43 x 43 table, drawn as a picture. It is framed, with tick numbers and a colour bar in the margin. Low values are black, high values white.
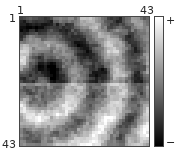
Concentric rings centre on the middle left. The bottom middle is the ninth with the highest average. The bottom part is higher, past a seam about 50% of the way down. Overall the values sit about 50% of the way up the scale. The texture is blotchy. The middle left is the ninth with the lowest average. There are no lone odd cells.
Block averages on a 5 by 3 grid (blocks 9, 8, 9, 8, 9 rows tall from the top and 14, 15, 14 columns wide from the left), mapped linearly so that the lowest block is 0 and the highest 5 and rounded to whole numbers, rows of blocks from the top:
022 / 212 / 023 / 544 / 354
